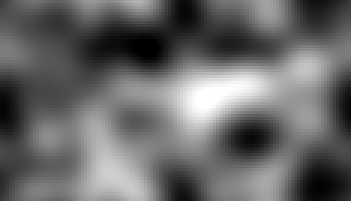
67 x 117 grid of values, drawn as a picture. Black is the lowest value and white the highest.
Ninth with the lowest average: top middle. Ninth with the highest average: centre. Stripes: none. Odd rows or columns: none.
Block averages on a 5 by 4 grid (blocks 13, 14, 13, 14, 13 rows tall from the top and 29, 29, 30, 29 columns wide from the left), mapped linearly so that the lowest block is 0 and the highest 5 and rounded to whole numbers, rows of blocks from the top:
1 1 1 1 / 1 0 2 3 / 1 3 5 2 / 2 3 2 1 / 2 3 2 1
